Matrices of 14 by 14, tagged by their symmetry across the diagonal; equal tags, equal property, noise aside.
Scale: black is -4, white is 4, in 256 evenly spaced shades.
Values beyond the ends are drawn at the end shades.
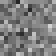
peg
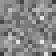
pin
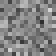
pin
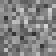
peg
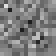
pin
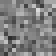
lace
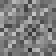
pin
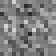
lace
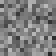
peg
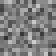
lace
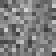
peg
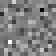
lace
